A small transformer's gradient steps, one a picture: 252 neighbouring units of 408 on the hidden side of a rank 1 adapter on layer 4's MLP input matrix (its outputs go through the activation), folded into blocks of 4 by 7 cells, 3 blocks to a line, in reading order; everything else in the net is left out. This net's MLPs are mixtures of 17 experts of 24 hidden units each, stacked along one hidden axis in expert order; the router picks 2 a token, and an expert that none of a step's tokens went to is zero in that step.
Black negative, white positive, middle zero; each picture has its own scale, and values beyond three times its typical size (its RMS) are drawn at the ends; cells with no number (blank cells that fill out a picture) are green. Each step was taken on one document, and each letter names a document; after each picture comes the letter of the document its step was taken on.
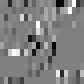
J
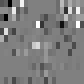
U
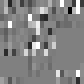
J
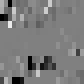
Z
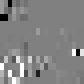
Z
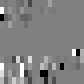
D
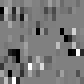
Z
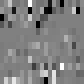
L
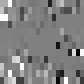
Z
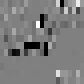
J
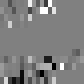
D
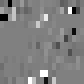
L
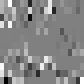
Z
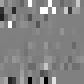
L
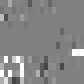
D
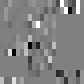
J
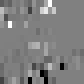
L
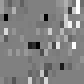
U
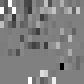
L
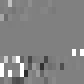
D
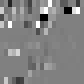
U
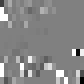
Z
